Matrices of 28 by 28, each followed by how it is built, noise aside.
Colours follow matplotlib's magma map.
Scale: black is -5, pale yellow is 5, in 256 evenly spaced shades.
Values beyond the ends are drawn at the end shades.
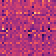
low rank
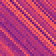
Toeplitz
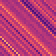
Toeplitz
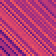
Toeplitz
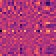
low rank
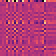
low rank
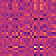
low rank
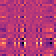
low rank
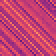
Toeplitz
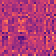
low rank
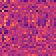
low rank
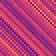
Toeplitz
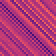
Toeplitz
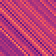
Toeplitz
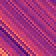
Toeplitz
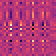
low rank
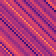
Toeplitz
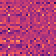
low rank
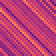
Toeplitz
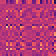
low rank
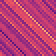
Toeplitz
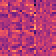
low rank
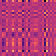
low rank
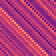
Toeplitz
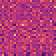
low rank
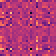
low rank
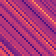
Toeplitz
